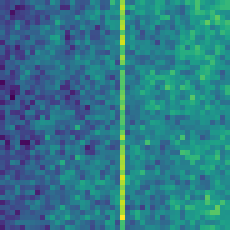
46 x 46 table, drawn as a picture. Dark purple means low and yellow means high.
Column 25 differs from the columns beside it. Values rise toward the right. On average the colour sits 40% of the way up the scale.
